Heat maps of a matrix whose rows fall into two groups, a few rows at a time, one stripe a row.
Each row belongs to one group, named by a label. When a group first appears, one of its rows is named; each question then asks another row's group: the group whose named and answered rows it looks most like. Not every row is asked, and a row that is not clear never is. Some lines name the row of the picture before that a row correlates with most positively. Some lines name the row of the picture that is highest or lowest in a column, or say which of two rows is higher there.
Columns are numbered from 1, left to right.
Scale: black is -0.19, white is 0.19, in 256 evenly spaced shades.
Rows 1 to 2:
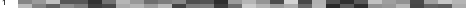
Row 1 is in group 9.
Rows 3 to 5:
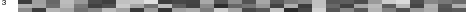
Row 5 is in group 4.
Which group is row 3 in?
9
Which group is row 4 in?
9
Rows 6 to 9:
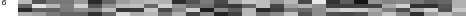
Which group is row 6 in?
9
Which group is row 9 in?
9
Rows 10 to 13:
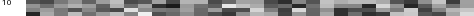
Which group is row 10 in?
4
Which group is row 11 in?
4
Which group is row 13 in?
9
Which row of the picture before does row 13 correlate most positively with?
7
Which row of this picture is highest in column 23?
10
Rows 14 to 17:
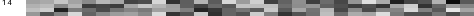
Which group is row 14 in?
4
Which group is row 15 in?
9
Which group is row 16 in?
9
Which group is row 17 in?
4
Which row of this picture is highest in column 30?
14
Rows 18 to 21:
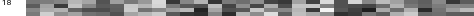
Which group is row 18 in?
4
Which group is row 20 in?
9
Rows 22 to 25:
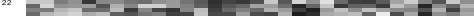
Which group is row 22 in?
9
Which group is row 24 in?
4
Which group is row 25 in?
4
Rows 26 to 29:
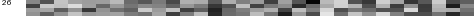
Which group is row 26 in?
4
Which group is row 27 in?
4
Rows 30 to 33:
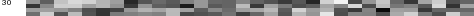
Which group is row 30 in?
4
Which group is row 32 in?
9
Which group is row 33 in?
9
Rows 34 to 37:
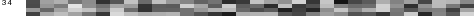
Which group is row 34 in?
9
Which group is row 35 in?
4
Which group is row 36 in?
4
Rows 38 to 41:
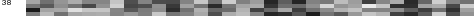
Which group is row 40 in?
4
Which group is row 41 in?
4
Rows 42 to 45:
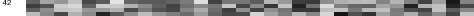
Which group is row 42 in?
4
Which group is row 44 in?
4
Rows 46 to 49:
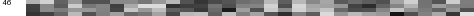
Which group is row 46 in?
9
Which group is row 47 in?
9
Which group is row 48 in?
9
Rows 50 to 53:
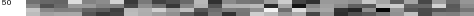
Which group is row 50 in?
4
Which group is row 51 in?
4
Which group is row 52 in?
9
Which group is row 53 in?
9
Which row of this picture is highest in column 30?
51
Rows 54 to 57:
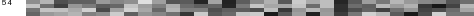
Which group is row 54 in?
9
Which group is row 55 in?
9
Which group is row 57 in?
4
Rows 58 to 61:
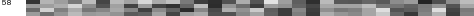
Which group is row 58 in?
9
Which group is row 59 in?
4
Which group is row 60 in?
4
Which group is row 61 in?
4
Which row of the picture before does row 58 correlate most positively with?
56
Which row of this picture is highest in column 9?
58
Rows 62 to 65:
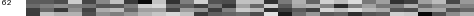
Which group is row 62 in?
4
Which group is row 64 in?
4
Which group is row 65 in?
9
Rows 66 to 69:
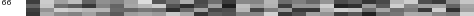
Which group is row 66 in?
9
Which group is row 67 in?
9
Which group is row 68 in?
4
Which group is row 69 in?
9
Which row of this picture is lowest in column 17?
68
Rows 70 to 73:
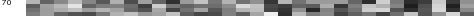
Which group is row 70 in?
4
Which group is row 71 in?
4
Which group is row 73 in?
9
